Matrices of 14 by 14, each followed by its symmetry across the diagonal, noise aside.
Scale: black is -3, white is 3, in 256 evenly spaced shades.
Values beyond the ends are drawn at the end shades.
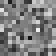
antisymmetric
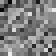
symmetric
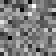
neither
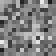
symmetric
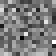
neither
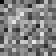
symmetric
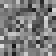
neither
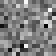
antisymmetric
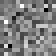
symmetric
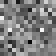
antisymmetric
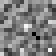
symmetric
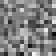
antisymmetric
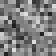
antisymmetric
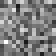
neither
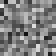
antisymmetric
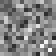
symmetric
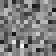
neither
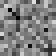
symmetric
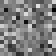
neither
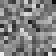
antisymmetric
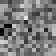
neither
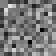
symmetric
